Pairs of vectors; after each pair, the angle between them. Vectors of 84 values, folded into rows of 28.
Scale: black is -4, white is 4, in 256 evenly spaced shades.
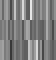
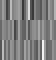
partly opposed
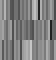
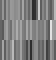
nearly opposite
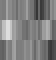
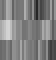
nearly parallel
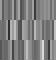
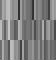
partly opposed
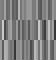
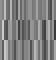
nearly parallel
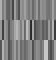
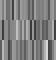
nearly parallel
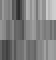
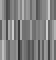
orthogonal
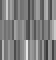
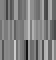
nearly opposite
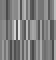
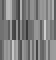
partly opposed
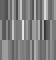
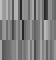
nearly opposite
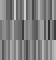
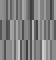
partly aligned
